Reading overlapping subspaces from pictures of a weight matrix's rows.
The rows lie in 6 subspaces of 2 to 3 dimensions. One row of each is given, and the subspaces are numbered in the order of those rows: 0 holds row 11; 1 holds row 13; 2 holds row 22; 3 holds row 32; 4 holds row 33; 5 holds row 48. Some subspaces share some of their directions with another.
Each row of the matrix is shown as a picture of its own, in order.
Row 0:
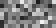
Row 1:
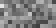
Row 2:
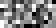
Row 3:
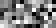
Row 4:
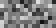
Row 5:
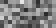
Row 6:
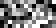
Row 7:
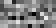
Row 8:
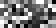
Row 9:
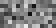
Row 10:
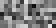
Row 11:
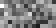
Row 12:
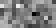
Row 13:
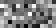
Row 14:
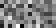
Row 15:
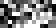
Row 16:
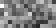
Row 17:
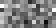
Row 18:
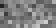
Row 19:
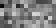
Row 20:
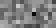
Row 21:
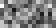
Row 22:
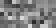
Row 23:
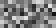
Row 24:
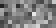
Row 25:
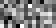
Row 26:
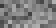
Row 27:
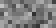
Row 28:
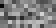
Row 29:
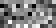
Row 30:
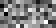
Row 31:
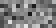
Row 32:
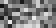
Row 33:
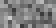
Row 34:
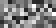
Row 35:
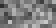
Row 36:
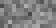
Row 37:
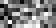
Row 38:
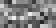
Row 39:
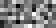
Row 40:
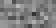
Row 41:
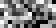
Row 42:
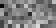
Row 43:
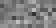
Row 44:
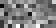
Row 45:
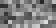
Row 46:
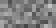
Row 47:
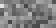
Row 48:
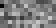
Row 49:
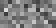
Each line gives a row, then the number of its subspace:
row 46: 5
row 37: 3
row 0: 3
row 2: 5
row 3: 2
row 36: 0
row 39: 5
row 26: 0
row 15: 3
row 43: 2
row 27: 2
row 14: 4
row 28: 5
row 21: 4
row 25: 4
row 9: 1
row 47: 5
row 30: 0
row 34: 0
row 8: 0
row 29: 1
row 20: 2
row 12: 5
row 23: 0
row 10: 1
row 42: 4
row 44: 4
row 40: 2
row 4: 3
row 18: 0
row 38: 5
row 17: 2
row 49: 0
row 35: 4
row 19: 5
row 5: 3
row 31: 1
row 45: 4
